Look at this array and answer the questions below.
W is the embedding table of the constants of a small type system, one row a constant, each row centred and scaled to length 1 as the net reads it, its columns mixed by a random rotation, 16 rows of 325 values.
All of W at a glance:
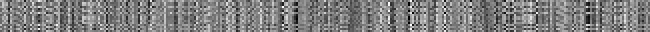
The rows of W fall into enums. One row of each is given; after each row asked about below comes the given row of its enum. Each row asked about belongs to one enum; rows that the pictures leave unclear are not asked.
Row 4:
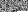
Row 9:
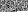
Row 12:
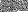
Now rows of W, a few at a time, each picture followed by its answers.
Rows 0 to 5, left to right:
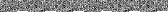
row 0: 12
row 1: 9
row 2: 9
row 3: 12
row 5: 9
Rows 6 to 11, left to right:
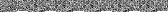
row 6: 12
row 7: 4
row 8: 9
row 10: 4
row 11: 9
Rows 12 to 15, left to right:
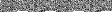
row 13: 4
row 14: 12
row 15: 4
